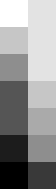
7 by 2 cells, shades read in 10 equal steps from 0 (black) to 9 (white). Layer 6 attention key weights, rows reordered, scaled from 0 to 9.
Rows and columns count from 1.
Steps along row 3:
up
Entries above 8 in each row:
1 0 0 0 0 0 0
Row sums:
17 15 13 10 9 6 2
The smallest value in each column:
0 2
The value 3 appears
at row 4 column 1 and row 5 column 1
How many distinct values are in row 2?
2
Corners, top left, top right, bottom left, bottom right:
9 8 0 2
